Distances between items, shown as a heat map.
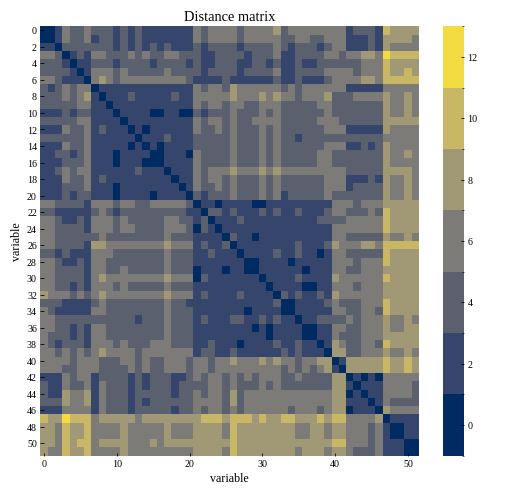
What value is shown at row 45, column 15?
4
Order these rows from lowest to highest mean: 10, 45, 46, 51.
10, 46, 45, 51
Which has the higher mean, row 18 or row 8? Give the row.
8
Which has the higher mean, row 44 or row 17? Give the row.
44
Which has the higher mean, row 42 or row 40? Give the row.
40
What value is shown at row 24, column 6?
2
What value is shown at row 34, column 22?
2
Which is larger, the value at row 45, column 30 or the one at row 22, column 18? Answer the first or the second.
the first
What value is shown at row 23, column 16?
4
